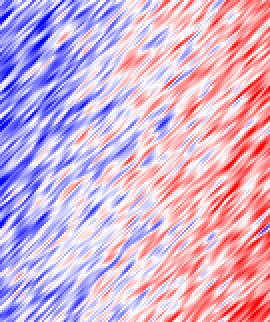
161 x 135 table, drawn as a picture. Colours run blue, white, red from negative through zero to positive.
There is an overall slope up to the right. The histogram is bell-shaped. The grain runs diagonally up to the right. No single row or column stands out from its neighbours.
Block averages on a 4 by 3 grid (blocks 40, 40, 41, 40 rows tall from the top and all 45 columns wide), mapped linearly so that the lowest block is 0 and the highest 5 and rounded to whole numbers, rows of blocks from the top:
024
024
135
135
